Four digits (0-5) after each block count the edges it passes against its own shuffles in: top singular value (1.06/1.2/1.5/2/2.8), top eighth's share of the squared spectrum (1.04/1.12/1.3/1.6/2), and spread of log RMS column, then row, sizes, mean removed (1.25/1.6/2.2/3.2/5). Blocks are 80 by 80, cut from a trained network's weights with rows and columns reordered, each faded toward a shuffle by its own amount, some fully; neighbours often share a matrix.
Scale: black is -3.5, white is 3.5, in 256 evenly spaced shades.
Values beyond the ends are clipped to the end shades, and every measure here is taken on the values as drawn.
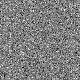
1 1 0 0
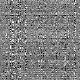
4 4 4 1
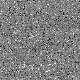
0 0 1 0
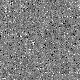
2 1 0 1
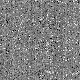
2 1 0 1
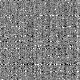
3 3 0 3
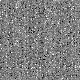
2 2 0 1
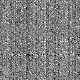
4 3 0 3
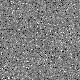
0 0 0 0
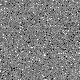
0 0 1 0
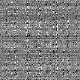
4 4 4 1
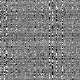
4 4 4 0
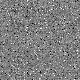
1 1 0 0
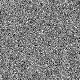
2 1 0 0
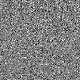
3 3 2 1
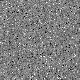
0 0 0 0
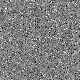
0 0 0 0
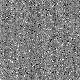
2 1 0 0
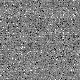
2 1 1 0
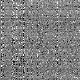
3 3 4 0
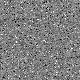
0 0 0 0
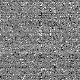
3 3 2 0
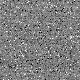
1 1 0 0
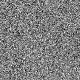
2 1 0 0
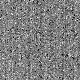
2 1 0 1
